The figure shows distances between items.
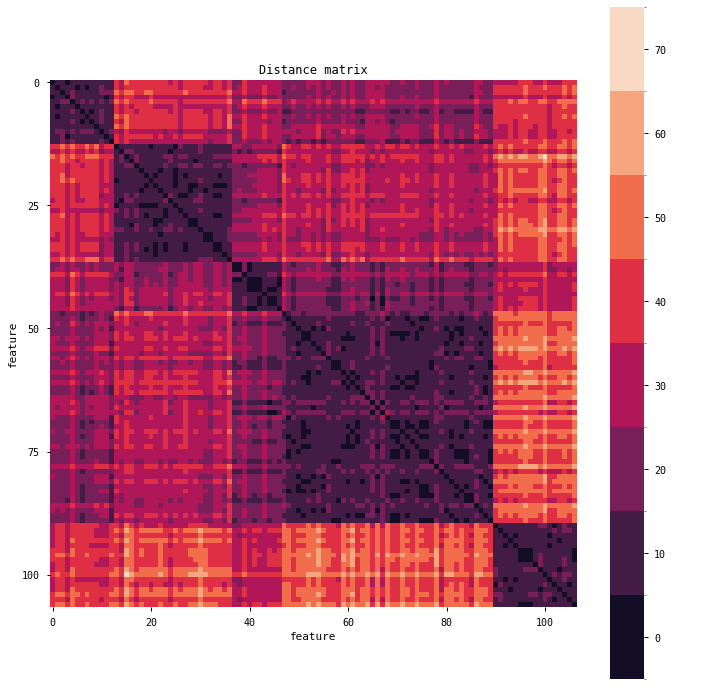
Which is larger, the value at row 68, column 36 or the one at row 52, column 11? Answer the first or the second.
the first
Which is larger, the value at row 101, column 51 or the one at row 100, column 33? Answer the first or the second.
the second
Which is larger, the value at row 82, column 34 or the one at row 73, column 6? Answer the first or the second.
the first
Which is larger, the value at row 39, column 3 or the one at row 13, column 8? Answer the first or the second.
the second
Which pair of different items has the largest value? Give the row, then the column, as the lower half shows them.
100, 15
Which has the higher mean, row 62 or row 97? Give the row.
97
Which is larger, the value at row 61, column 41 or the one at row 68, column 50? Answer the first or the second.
the first
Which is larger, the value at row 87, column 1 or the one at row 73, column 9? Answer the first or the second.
the second
